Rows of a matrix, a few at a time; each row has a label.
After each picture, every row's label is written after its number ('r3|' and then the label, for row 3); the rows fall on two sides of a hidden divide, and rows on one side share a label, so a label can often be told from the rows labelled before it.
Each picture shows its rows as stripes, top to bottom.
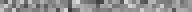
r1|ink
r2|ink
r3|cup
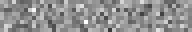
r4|cup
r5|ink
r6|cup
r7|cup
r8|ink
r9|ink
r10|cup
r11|cup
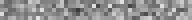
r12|cup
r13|ink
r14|cup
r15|cup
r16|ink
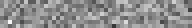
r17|ink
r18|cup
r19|ink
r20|cup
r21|ink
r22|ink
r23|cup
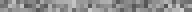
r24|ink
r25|ink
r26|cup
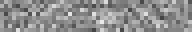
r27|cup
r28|cup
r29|ink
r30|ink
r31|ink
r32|cup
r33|cup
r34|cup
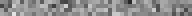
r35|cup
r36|ink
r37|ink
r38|ink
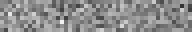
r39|ink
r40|cup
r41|ink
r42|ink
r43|ink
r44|ink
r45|ink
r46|ink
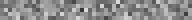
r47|cup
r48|ink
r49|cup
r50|ink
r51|ink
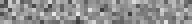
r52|ink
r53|ink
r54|cup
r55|ink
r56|ink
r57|cup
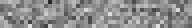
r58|ink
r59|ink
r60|ink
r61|ink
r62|cup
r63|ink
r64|cup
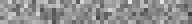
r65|ink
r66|ink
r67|ink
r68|ink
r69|ink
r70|cup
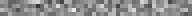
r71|cup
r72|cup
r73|cup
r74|ink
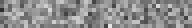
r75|ink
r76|cup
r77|ink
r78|ink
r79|ink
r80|ink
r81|ink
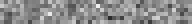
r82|ink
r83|cup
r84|ink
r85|cup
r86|cup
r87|ink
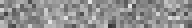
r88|cup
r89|ink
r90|ink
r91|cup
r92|ink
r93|cup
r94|cup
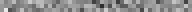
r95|ink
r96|cup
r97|cup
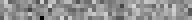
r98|cup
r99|cup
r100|cup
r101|cup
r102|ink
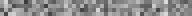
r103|cup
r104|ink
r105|cup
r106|ink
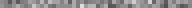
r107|cup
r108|ink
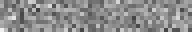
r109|cup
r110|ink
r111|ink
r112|ink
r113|ink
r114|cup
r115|cup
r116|cup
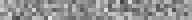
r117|cup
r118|cup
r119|cup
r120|ink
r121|cup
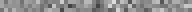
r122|ink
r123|ink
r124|cup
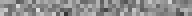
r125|cup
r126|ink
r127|cup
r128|ink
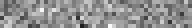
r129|cup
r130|ink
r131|ink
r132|cup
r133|ink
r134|ink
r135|ink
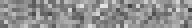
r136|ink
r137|ink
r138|cup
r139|ink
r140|cup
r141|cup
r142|ink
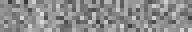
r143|cup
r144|cup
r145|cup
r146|ink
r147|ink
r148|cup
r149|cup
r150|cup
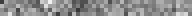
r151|cup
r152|cup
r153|cup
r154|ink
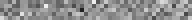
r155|cup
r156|cup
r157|cup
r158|ink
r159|cup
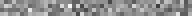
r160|cup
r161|ink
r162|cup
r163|ink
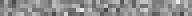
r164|cup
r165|cup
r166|ink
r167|cup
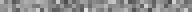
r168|ink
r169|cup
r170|cup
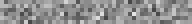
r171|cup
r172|cup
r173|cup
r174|ink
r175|cup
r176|ink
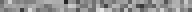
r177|ink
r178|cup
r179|ink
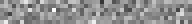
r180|cup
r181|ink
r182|cup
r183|cup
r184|ink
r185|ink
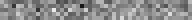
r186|cup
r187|cup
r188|ink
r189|cup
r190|cup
